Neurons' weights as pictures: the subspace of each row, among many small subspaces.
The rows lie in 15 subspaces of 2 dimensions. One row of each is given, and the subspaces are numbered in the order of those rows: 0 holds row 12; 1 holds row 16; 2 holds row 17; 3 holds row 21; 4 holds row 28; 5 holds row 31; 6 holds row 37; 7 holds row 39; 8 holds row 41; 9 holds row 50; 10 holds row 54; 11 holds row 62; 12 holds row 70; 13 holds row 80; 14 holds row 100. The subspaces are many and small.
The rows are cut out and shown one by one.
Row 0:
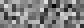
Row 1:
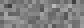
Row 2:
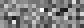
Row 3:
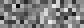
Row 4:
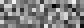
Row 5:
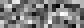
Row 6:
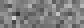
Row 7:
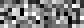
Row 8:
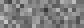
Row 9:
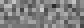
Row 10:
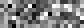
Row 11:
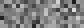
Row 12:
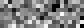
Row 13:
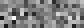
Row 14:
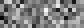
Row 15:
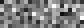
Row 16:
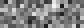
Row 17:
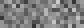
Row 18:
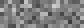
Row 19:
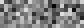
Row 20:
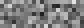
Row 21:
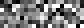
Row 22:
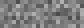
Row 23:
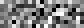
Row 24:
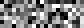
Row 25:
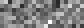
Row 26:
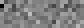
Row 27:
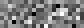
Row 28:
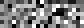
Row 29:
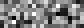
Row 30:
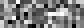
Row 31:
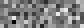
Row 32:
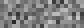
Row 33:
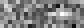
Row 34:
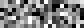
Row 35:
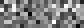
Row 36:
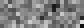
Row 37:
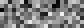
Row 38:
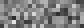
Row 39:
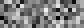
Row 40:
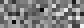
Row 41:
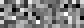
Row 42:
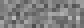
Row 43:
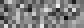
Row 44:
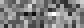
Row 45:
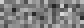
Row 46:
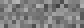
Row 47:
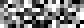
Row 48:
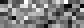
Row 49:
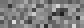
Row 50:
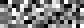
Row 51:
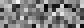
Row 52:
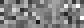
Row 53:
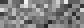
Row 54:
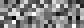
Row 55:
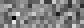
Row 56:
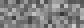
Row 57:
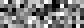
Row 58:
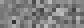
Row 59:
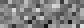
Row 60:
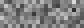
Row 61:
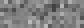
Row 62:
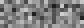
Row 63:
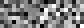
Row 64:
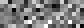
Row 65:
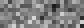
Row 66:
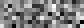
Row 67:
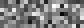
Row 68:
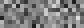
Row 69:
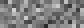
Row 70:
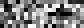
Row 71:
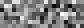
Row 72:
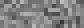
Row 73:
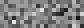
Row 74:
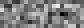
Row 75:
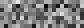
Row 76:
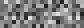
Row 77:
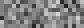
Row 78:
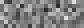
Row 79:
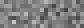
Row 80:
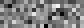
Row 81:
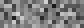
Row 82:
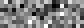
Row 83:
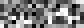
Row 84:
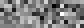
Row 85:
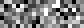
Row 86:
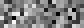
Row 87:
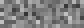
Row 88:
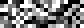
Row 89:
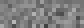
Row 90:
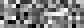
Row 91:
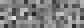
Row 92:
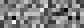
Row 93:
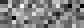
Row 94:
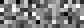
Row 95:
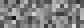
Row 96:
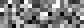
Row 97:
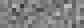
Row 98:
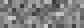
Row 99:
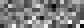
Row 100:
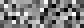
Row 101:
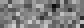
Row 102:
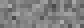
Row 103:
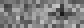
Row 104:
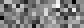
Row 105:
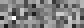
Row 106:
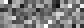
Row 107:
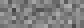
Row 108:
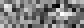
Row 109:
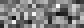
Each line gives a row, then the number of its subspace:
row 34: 10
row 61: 1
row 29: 5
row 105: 11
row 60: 2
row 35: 8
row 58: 4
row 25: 0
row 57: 1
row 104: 2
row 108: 12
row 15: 11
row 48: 6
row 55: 1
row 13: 11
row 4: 13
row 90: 12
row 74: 14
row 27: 13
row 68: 2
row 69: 9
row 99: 9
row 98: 1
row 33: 12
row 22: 3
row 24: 4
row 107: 9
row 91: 11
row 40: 13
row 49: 13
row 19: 11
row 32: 3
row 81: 10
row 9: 13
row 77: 2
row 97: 9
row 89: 4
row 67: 10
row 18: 6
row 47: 9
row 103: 12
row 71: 14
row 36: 0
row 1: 4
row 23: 4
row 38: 5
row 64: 9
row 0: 14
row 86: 11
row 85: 2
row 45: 11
